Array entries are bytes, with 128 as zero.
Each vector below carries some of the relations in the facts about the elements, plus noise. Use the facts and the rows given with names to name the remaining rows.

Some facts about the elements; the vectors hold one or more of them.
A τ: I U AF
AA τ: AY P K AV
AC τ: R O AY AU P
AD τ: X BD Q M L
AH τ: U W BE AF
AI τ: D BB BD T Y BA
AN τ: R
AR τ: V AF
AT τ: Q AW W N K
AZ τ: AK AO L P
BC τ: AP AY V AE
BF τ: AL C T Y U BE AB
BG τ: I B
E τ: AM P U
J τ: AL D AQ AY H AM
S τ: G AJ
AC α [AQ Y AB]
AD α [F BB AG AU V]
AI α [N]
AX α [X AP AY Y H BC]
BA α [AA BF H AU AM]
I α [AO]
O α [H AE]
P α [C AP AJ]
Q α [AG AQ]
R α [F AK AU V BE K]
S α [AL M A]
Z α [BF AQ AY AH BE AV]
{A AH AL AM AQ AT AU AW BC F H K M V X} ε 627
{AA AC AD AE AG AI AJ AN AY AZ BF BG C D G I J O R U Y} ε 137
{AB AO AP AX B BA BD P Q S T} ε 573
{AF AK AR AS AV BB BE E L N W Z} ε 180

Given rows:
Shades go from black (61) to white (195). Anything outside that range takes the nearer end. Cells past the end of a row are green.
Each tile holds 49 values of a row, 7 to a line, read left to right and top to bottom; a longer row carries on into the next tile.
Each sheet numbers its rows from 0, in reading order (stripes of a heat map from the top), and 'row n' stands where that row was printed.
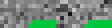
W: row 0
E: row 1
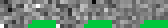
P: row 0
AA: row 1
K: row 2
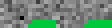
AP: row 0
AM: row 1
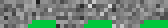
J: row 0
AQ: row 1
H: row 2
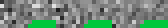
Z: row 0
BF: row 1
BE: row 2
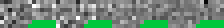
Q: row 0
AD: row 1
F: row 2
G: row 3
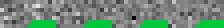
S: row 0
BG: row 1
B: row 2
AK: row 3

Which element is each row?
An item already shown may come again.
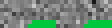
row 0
BB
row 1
AG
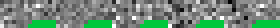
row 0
BA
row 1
H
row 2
R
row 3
AC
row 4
AX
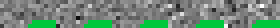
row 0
AS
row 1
AB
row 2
AT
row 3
I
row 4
P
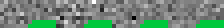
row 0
BG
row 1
AH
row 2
B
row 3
X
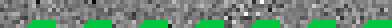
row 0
Y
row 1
AE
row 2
AS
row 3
BE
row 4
A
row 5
AO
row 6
U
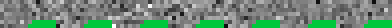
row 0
AG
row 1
AF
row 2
O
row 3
E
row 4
AF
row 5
C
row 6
AZ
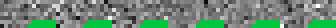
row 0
AQ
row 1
AR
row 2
BC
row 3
AY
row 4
T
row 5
P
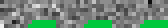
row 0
AI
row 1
V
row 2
AN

